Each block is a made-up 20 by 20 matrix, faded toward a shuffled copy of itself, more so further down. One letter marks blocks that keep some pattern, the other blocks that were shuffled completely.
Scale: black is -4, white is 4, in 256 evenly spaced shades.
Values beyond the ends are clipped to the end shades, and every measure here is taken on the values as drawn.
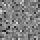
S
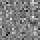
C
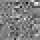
C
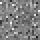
S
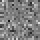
C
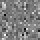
C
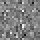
C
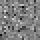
C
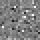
S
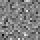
S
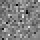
S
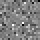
C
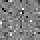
C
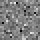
S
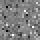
S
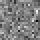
C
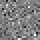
S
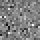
S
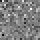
S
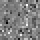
C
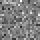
S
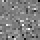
S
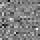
C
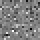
C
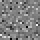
S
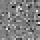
C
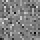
C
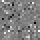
C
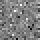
C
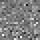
S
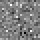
S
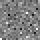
S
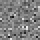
C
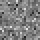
C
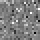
C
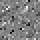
S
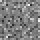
C
